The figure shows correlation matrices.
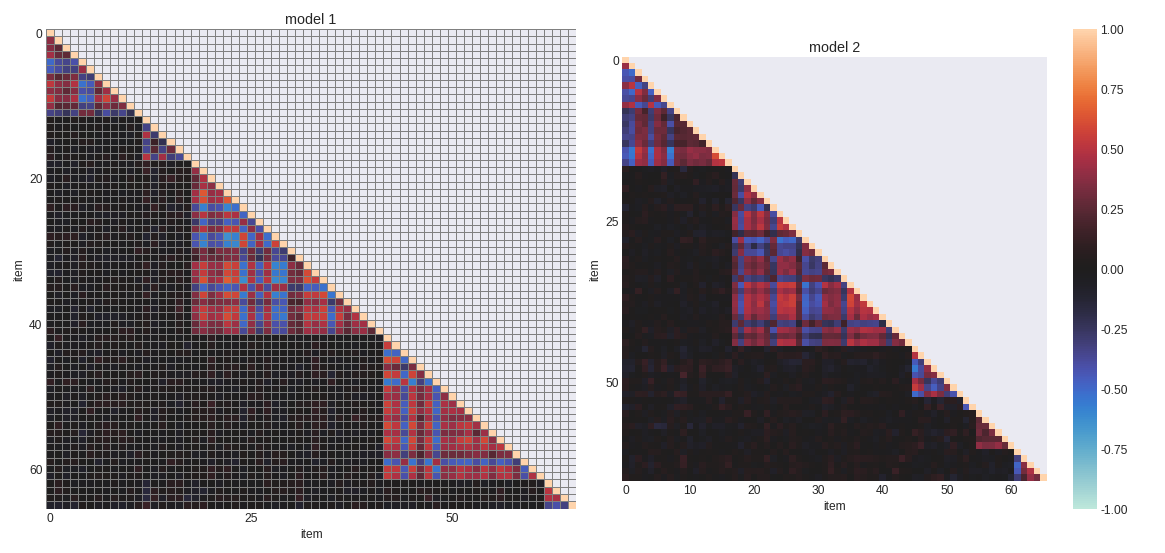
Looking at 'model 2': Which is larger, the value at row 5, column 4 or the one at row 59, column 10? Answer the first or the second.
the second
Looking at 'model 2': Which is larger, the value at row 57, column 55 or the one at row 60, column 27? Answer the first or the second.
the first
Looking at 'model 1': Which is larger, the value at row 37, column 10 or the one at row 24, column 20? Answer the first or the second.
the first
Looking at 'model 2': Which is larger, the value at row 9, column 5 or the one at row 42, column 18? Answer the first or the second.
the first
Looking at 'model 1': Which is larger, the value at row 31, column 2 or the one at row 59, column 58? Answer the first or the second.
the first
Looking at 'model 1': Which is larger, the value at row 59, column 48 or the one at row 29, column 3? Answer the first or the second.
the first
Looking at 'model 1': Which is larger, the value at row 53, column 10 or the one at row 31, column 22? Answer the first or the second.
the second
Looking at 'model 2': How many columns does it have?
66
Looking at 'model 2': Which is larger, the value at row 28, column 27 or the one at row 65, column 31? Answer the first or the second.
the second
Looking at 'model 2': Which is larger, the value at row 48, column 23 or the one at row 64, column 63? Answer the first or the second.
the second
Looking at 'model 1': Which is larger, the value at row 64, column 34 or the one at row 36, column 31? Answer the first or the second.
the second
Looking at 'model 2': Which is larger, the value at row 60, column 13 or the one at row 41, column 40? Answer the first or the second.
the first
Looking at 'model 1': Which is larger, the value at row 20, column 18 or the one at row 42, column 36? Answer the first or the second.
the first
